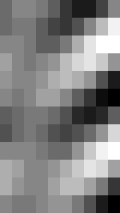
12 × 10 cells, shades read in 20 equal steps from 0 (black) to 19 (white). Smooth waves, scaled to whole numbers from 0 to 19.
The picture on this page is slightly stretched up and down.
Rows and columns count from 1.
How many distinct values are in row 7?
6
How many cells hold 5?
3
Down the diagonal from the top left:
8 9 9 10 13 10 3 8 18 12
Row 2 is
8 9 9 7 5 4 6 10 14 18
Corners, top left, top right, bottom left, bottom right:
8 10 10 0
